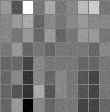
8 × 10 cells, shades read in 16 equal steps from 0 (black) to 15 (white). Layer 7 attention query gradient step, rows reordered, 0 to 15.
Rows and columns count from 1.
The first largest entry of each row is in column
3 3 3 2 4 2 4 2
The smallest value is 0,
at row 8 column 3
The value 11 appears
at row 1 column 8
